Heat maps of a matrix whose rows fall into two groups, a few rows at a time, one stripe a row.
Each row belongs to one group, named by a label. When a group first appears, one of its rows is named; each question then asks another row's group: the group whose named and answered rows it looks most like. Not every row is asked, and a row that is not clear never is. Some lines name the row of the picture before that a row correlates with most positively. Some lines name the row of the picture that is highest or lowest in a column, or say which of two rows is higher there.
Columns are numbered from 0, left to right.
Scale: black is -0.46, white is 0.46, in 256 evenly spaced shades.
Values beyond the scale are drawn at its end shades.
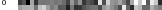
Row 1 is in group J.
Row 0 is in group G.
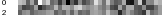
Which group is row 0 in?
J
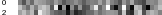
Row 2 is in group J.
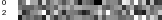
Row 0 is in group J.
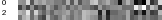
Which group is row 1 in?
G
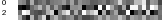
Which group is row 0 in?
G
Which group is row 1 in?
G
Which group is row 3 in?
G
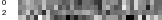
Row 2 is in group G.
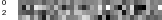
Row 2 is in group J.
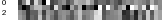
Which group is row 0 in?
G
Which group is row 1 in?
G
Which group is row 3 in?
J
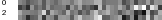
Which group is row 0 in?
J
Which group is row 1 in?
G
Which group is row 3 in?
J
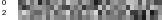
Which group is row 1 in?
G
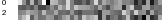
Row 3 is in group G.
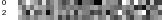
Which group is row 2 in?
G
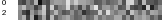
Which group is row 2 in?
G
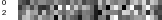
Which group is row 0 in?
G
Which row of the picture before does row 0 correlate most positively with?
2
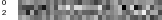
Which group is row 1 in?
J
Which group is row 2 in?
G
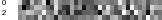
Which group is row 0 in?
G
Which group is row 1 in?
G
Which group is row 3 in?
J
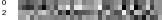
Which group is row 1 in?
J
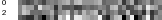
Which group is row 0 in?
J
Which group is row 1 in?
J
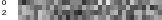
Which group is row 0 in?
G
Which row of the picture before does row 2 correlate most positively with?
1
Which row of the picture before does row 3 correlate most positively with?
1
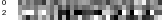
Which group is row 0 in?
G
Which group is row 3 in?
J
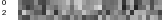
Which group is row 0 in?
J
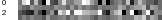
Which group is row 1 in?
G
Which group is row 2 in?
J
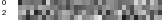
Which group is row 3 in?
J
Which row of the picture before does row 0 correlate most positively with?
3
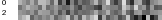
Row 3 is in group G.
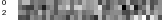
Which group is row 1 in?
J
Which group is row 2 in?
J
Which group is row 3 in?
G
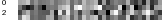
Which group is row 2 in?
J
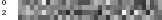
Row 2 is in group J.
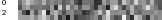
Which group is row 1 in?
J
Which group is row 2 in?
G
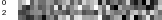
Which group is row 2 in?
G
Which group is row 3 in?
J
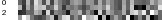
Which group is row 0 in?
G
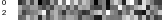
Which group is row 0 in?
J
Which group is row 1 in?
G
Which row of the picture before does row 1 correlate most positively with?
2
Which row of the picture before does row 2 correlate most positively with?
1
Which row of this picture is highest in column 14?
0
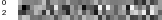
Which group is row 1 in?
G
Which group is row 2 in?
G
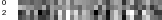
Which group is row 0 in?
J
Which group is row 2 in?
J
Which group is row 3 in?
J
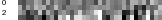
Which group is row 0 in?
G
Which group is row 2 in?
J
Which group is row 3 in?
J
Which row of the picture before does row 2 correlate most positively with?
0
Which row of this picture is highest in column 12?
3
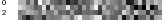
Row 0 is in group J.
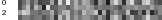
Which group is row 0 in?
J
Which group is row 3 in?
J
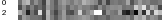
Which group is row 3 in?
G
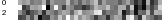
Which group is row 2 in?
J
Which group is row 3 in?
J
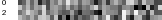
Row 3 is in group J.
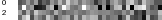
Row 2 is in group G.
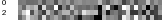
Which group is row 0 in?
J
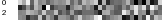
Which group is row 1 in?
G
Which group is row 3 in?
J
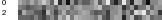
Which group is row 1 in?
J
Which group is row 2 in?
G
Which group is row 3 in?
J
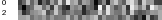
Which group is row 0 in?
J
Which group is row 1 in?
G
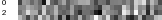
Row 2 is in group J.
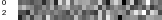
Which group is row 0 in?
J
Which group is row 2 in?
G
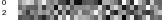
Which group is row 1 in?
J
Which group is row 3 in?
J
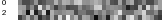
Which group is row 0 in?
J
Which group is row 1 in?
J
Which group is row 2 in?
G
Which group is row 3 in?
J
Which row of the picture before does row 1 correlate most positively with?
1
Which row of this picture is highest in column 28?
3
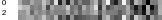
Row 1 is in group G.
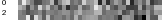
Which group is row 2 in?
J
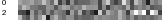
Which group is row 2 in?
G
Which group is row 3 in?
G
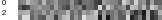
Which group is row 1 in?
G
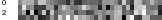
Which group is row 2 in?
G
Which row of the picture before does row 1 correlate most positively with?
3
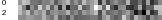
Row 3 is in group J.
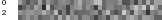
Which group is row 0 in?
J
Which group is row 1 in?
G
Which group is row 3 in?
J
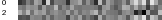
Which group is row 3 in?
G
